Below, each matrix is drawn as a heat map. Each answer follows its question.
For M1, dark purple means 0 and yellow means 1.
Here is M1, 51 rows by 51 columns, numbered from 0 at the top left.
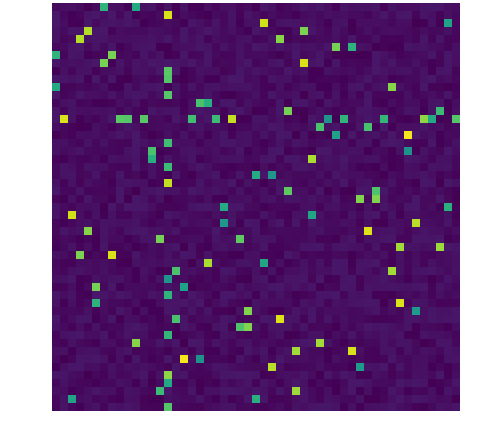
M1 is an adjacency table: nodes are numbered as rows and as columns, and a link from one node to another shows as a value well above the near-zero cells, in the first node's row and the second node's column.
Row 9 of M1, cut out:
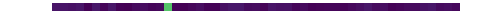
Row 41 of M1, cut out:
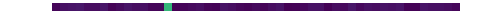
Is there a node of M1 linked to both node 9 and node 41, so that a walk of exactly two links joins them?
yes
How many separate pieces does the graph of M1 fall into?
3
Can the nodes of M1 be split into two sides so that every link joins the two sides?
no
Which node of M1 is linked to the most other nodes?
node 14
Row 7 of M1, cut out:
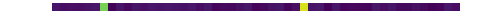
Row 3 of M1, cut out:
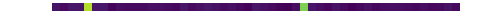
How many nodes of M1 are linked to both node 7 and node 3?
1
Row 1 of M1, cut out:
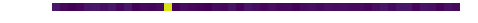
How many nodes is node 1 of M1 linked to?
1
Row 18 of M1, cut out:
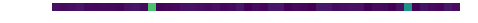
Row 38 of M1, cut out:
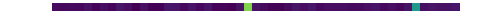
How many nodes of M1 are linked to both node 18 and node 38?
0
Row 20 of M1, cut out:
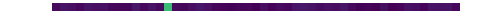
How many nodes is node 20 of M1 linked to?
1
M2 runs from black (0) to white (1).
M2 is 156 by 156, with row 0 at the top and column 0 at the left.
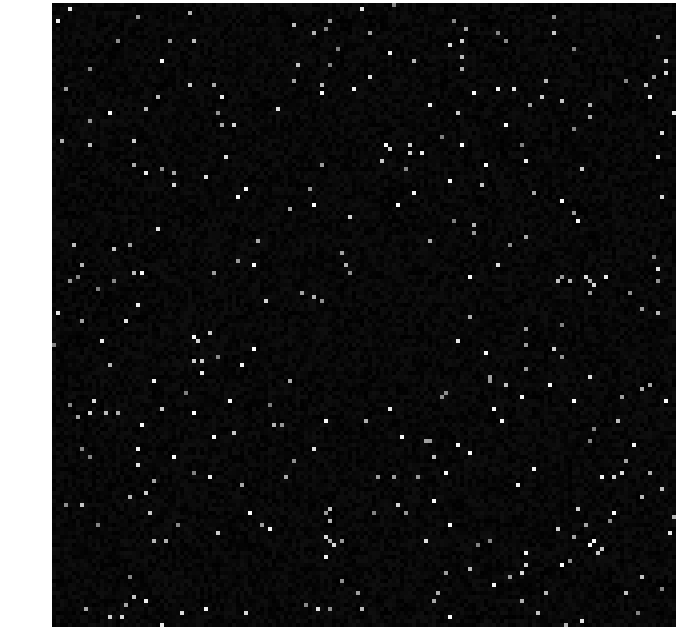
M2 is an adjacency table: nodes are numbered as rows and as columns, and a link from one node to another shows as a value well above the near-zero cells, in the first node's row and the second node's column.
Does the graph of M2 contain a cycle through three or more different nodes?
yes
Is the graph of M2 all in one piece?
no
